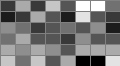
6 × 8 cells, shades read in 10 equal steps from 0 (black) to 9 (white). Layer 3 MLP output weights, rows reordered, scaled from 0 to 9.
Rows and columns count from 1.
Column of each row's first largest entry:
6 6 1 2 1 8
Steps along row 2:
up up down down up down down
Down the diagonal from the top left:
2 2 2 3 3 0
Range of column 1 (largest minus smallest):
6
